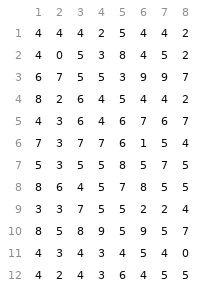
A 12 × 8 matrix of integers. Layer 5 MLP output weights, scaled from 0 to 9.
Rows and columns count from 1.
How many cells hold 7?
11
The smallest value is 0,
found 2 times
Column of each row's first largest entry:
5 5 6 1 6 1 5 1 3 4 6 5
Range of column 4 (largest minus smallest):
7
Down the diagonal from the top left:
4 0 5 4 6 1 7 5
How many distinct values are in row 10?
4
